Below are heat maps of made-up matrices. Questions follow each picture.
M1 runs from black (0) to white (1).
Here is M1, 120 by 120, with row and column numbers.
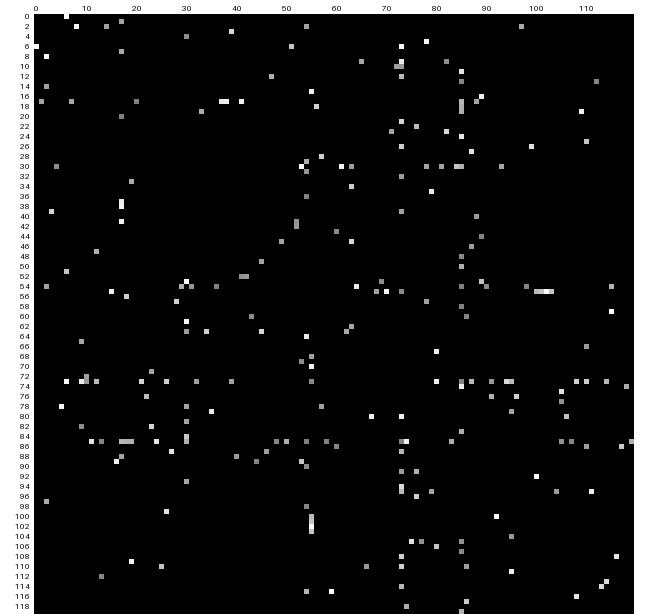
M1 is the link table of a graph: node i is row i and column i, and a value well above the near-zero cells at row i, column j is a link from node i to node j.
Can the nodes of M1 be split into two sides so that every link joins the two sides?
yes
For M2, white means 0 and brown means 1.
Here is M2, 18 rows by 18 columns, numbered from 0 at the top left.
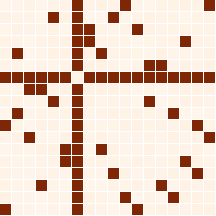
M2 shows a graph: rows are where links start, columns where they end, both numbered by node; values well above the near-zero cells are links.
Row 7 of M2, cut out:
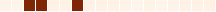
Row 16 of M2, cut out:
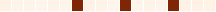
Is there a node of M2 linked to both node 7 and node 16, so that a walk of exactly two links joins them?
yes
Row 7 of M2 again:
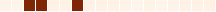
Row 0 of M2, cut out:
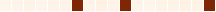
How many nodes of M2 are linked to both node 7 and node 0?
1
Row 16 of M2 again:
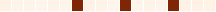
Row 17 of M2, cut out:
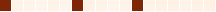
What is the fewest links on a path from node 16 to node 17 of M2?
2
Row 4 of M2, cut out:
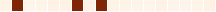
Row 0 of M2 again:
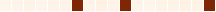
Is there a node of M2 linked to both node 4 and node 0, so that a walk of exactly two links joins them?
yes
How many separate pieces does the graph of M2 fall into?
1
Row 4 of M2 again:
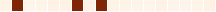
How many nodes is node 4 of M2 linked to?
3
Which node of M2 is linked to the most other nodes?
node 6
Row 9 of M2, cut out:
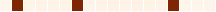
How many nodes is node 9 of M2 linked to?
3
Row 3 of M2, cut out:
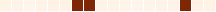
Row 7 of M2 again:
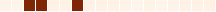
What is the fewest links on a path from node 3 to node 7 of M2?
1
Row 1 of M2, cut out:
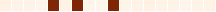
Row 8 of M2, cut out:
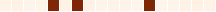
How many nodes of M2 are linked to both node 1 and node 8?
2
